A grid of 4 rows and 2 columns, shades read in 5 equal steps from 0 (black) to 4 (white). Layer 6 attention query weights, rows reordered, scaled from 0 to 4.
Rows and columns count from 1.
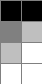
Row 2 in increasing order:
2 3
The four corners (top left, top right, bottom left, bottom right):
0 0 4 4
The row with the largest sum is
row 4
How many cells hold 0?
2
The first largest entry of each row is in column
1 2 2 1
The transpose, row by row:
0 2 3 4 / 0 3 4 4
